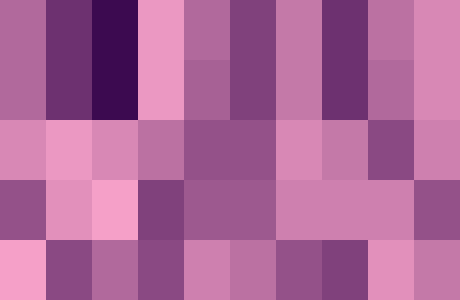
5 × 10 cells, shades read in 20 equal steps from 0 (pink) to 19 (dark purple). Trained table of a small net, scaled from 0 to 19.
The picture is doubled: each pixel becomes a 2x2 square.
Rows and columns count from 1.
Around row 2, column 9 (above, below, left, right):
6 11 14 3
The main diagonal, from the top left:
7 14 3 12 4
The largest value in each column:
10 14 19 12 10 12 10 14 11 10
